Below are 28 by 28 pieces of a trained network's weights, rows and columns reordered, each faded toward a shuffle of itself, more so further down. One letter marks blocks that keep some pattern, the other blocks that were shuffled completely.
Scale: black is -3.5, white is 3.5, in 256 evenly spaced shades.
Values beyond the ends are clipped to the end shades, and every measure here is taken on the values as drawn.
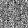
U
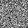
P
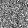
P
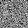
P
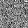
U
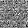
U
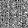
U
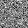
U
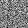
P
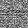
U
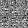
U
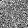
P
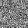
U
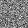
P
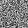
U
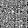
U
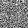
P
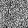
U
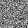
P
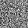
U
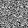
U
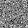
P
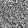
P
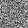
P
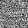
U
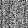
U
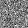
P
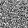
P
